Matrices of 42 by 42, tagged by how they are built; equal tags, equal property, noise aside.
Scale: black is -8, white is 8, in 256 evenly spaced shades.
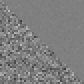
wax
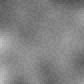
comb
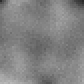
comb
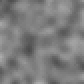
comb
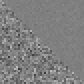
wax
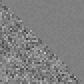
wax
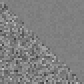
wax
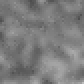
comb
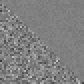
wax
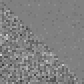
wax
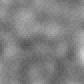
comb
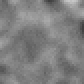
comb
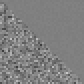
wax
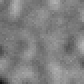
comb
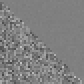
wax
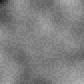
comb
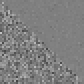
wax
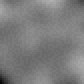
comb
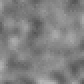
comb
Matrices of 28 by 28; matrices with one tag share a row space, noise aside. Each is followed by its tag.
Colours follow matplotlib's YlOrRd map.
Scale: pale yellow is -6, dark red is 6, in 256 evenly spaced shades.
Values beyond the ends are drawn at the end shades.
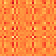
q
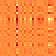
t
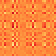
q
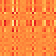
q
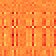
q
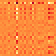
t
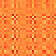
q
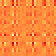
q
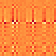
q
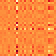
t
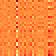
t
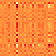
t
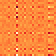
t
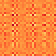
q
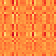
q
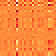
t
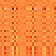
q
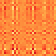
q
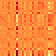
t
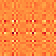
q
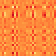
q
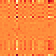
t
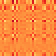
q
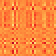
q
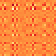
q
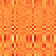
q
